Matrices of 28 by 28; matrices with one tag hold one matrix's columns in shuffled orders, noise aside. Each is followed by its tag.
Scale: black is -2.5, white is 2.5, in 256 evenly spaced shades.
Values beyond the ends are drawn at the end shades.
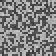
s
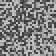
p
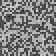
s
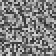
s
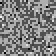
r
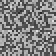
s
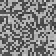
s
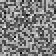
r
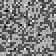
r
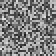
p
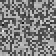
p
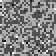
r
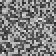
r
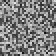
r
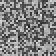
p
